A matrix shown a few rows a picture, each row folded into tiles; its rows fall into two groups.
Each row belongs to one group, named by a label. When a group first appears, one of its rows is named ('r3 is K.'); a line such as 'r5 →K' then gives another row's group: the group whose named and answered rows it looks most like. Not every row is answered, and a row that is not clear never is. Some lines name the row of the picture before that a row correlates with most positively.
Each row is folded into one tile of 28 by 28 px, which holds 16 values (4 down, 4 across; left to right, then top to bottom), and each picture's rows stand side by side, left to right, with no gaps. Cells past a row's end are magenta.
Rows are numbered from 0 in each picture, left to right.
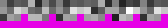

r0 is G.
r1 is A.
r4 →G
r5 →G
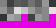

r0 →G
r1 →G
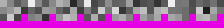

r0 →A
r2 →A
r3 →A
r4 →G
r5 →G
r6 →A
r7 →G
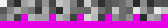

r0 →A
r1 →A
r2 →A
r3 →A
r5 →G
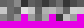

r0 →G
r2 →G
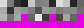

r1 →A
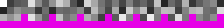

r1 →A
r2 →A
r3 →A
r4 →G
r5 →G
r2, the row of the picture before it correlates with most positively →0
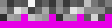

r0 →G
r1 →A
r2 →G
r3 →A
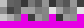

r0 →A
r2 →G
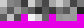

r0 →A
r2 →A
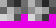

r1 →A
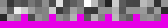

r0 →G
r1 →G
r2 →A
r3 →A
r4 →A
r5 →A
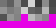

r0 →G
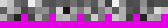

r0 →A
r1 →A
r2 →G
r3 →G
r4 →A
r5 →G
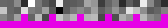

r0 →G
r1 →A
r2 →A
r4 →G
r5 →A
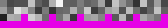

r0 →G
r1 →A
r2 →A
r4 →A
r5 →A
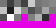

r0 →G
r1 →A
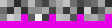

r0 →A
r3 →G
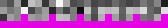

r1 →A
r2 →A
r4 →G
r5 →G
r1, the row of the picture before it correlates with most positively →0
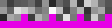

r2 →G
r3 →A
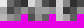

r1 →A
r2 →A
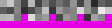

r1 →A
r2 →G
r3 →G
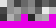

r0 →A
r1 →G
